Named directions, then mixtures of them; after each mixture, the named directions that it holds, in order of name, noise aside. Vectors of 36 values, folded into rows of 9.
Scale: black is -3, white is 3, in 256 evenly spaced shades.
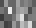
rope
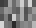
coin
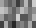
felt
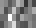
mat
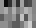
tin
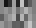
tin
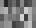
tin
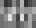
mat, tin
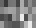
coin, rope, tin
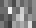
rope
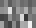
rope, tin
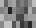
rope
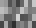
felt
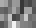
coin, felt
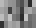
coin, rope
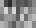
tin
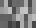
felt, rope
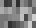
felt, rope, tin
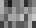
felt, mat, tin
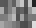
coin, mat, rope
